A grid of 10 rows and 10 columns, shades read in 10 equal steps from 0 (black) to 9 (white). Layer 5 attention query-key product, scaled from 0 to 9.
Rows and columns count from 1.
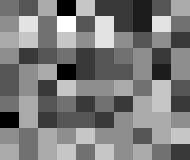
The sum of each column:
41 50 42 46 40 47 39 40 49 41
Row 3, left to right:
6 7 4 7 5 8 5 3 5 2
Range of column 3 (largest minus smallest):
4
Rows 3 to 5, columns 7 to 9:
5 3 5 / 4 5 2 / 3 5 1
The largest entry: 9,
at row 2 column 4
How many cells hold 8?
4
